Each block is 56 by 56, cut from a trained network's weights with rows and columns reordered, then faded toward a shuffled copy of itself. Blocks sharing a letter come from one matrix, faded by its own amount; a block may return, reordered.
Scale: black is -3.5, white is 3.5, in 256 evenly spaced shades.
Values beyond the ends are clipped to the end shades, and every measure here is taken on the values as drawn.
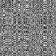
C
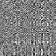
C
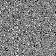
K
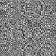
C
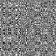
C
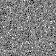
K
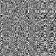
C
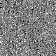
K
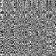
C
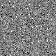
K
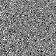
K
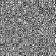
C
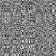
C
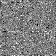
K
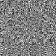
C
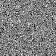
K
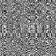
C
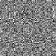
C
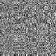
C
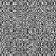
C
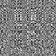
C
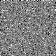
K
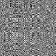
C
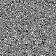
K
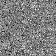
K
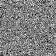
K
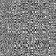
C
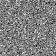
K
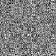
C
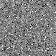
K
